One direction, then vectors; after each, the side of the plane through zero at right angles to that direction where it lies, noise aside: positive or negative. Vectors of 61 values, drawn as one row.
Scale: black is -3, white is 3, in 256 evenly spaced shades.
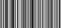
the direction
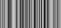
negative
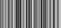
negative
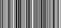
negative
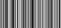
positive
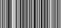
negative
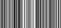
negative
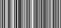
negative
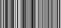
positive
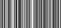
negative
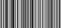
positive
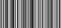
positive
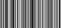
positive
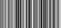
negative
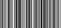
negative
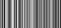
negative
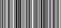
negative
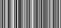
negative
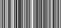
negative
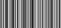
positive
